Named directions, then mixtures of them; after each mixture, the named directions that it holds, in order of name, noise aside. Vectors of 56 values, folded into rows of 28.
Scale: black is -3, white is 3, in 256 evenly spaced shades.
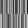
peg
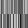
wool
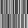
peg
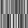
peg, wool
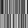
peg, wool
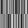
peg, wool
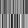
wool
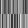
wool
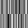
peg, wool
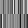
peg, wool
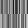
peg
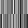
peg, wool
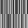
peg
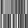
peg, wool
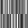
peg, wool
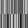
wool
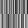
peg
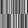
peg, wool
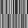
peg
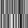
wool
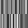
peg, wool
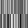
wool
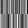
peg, wool
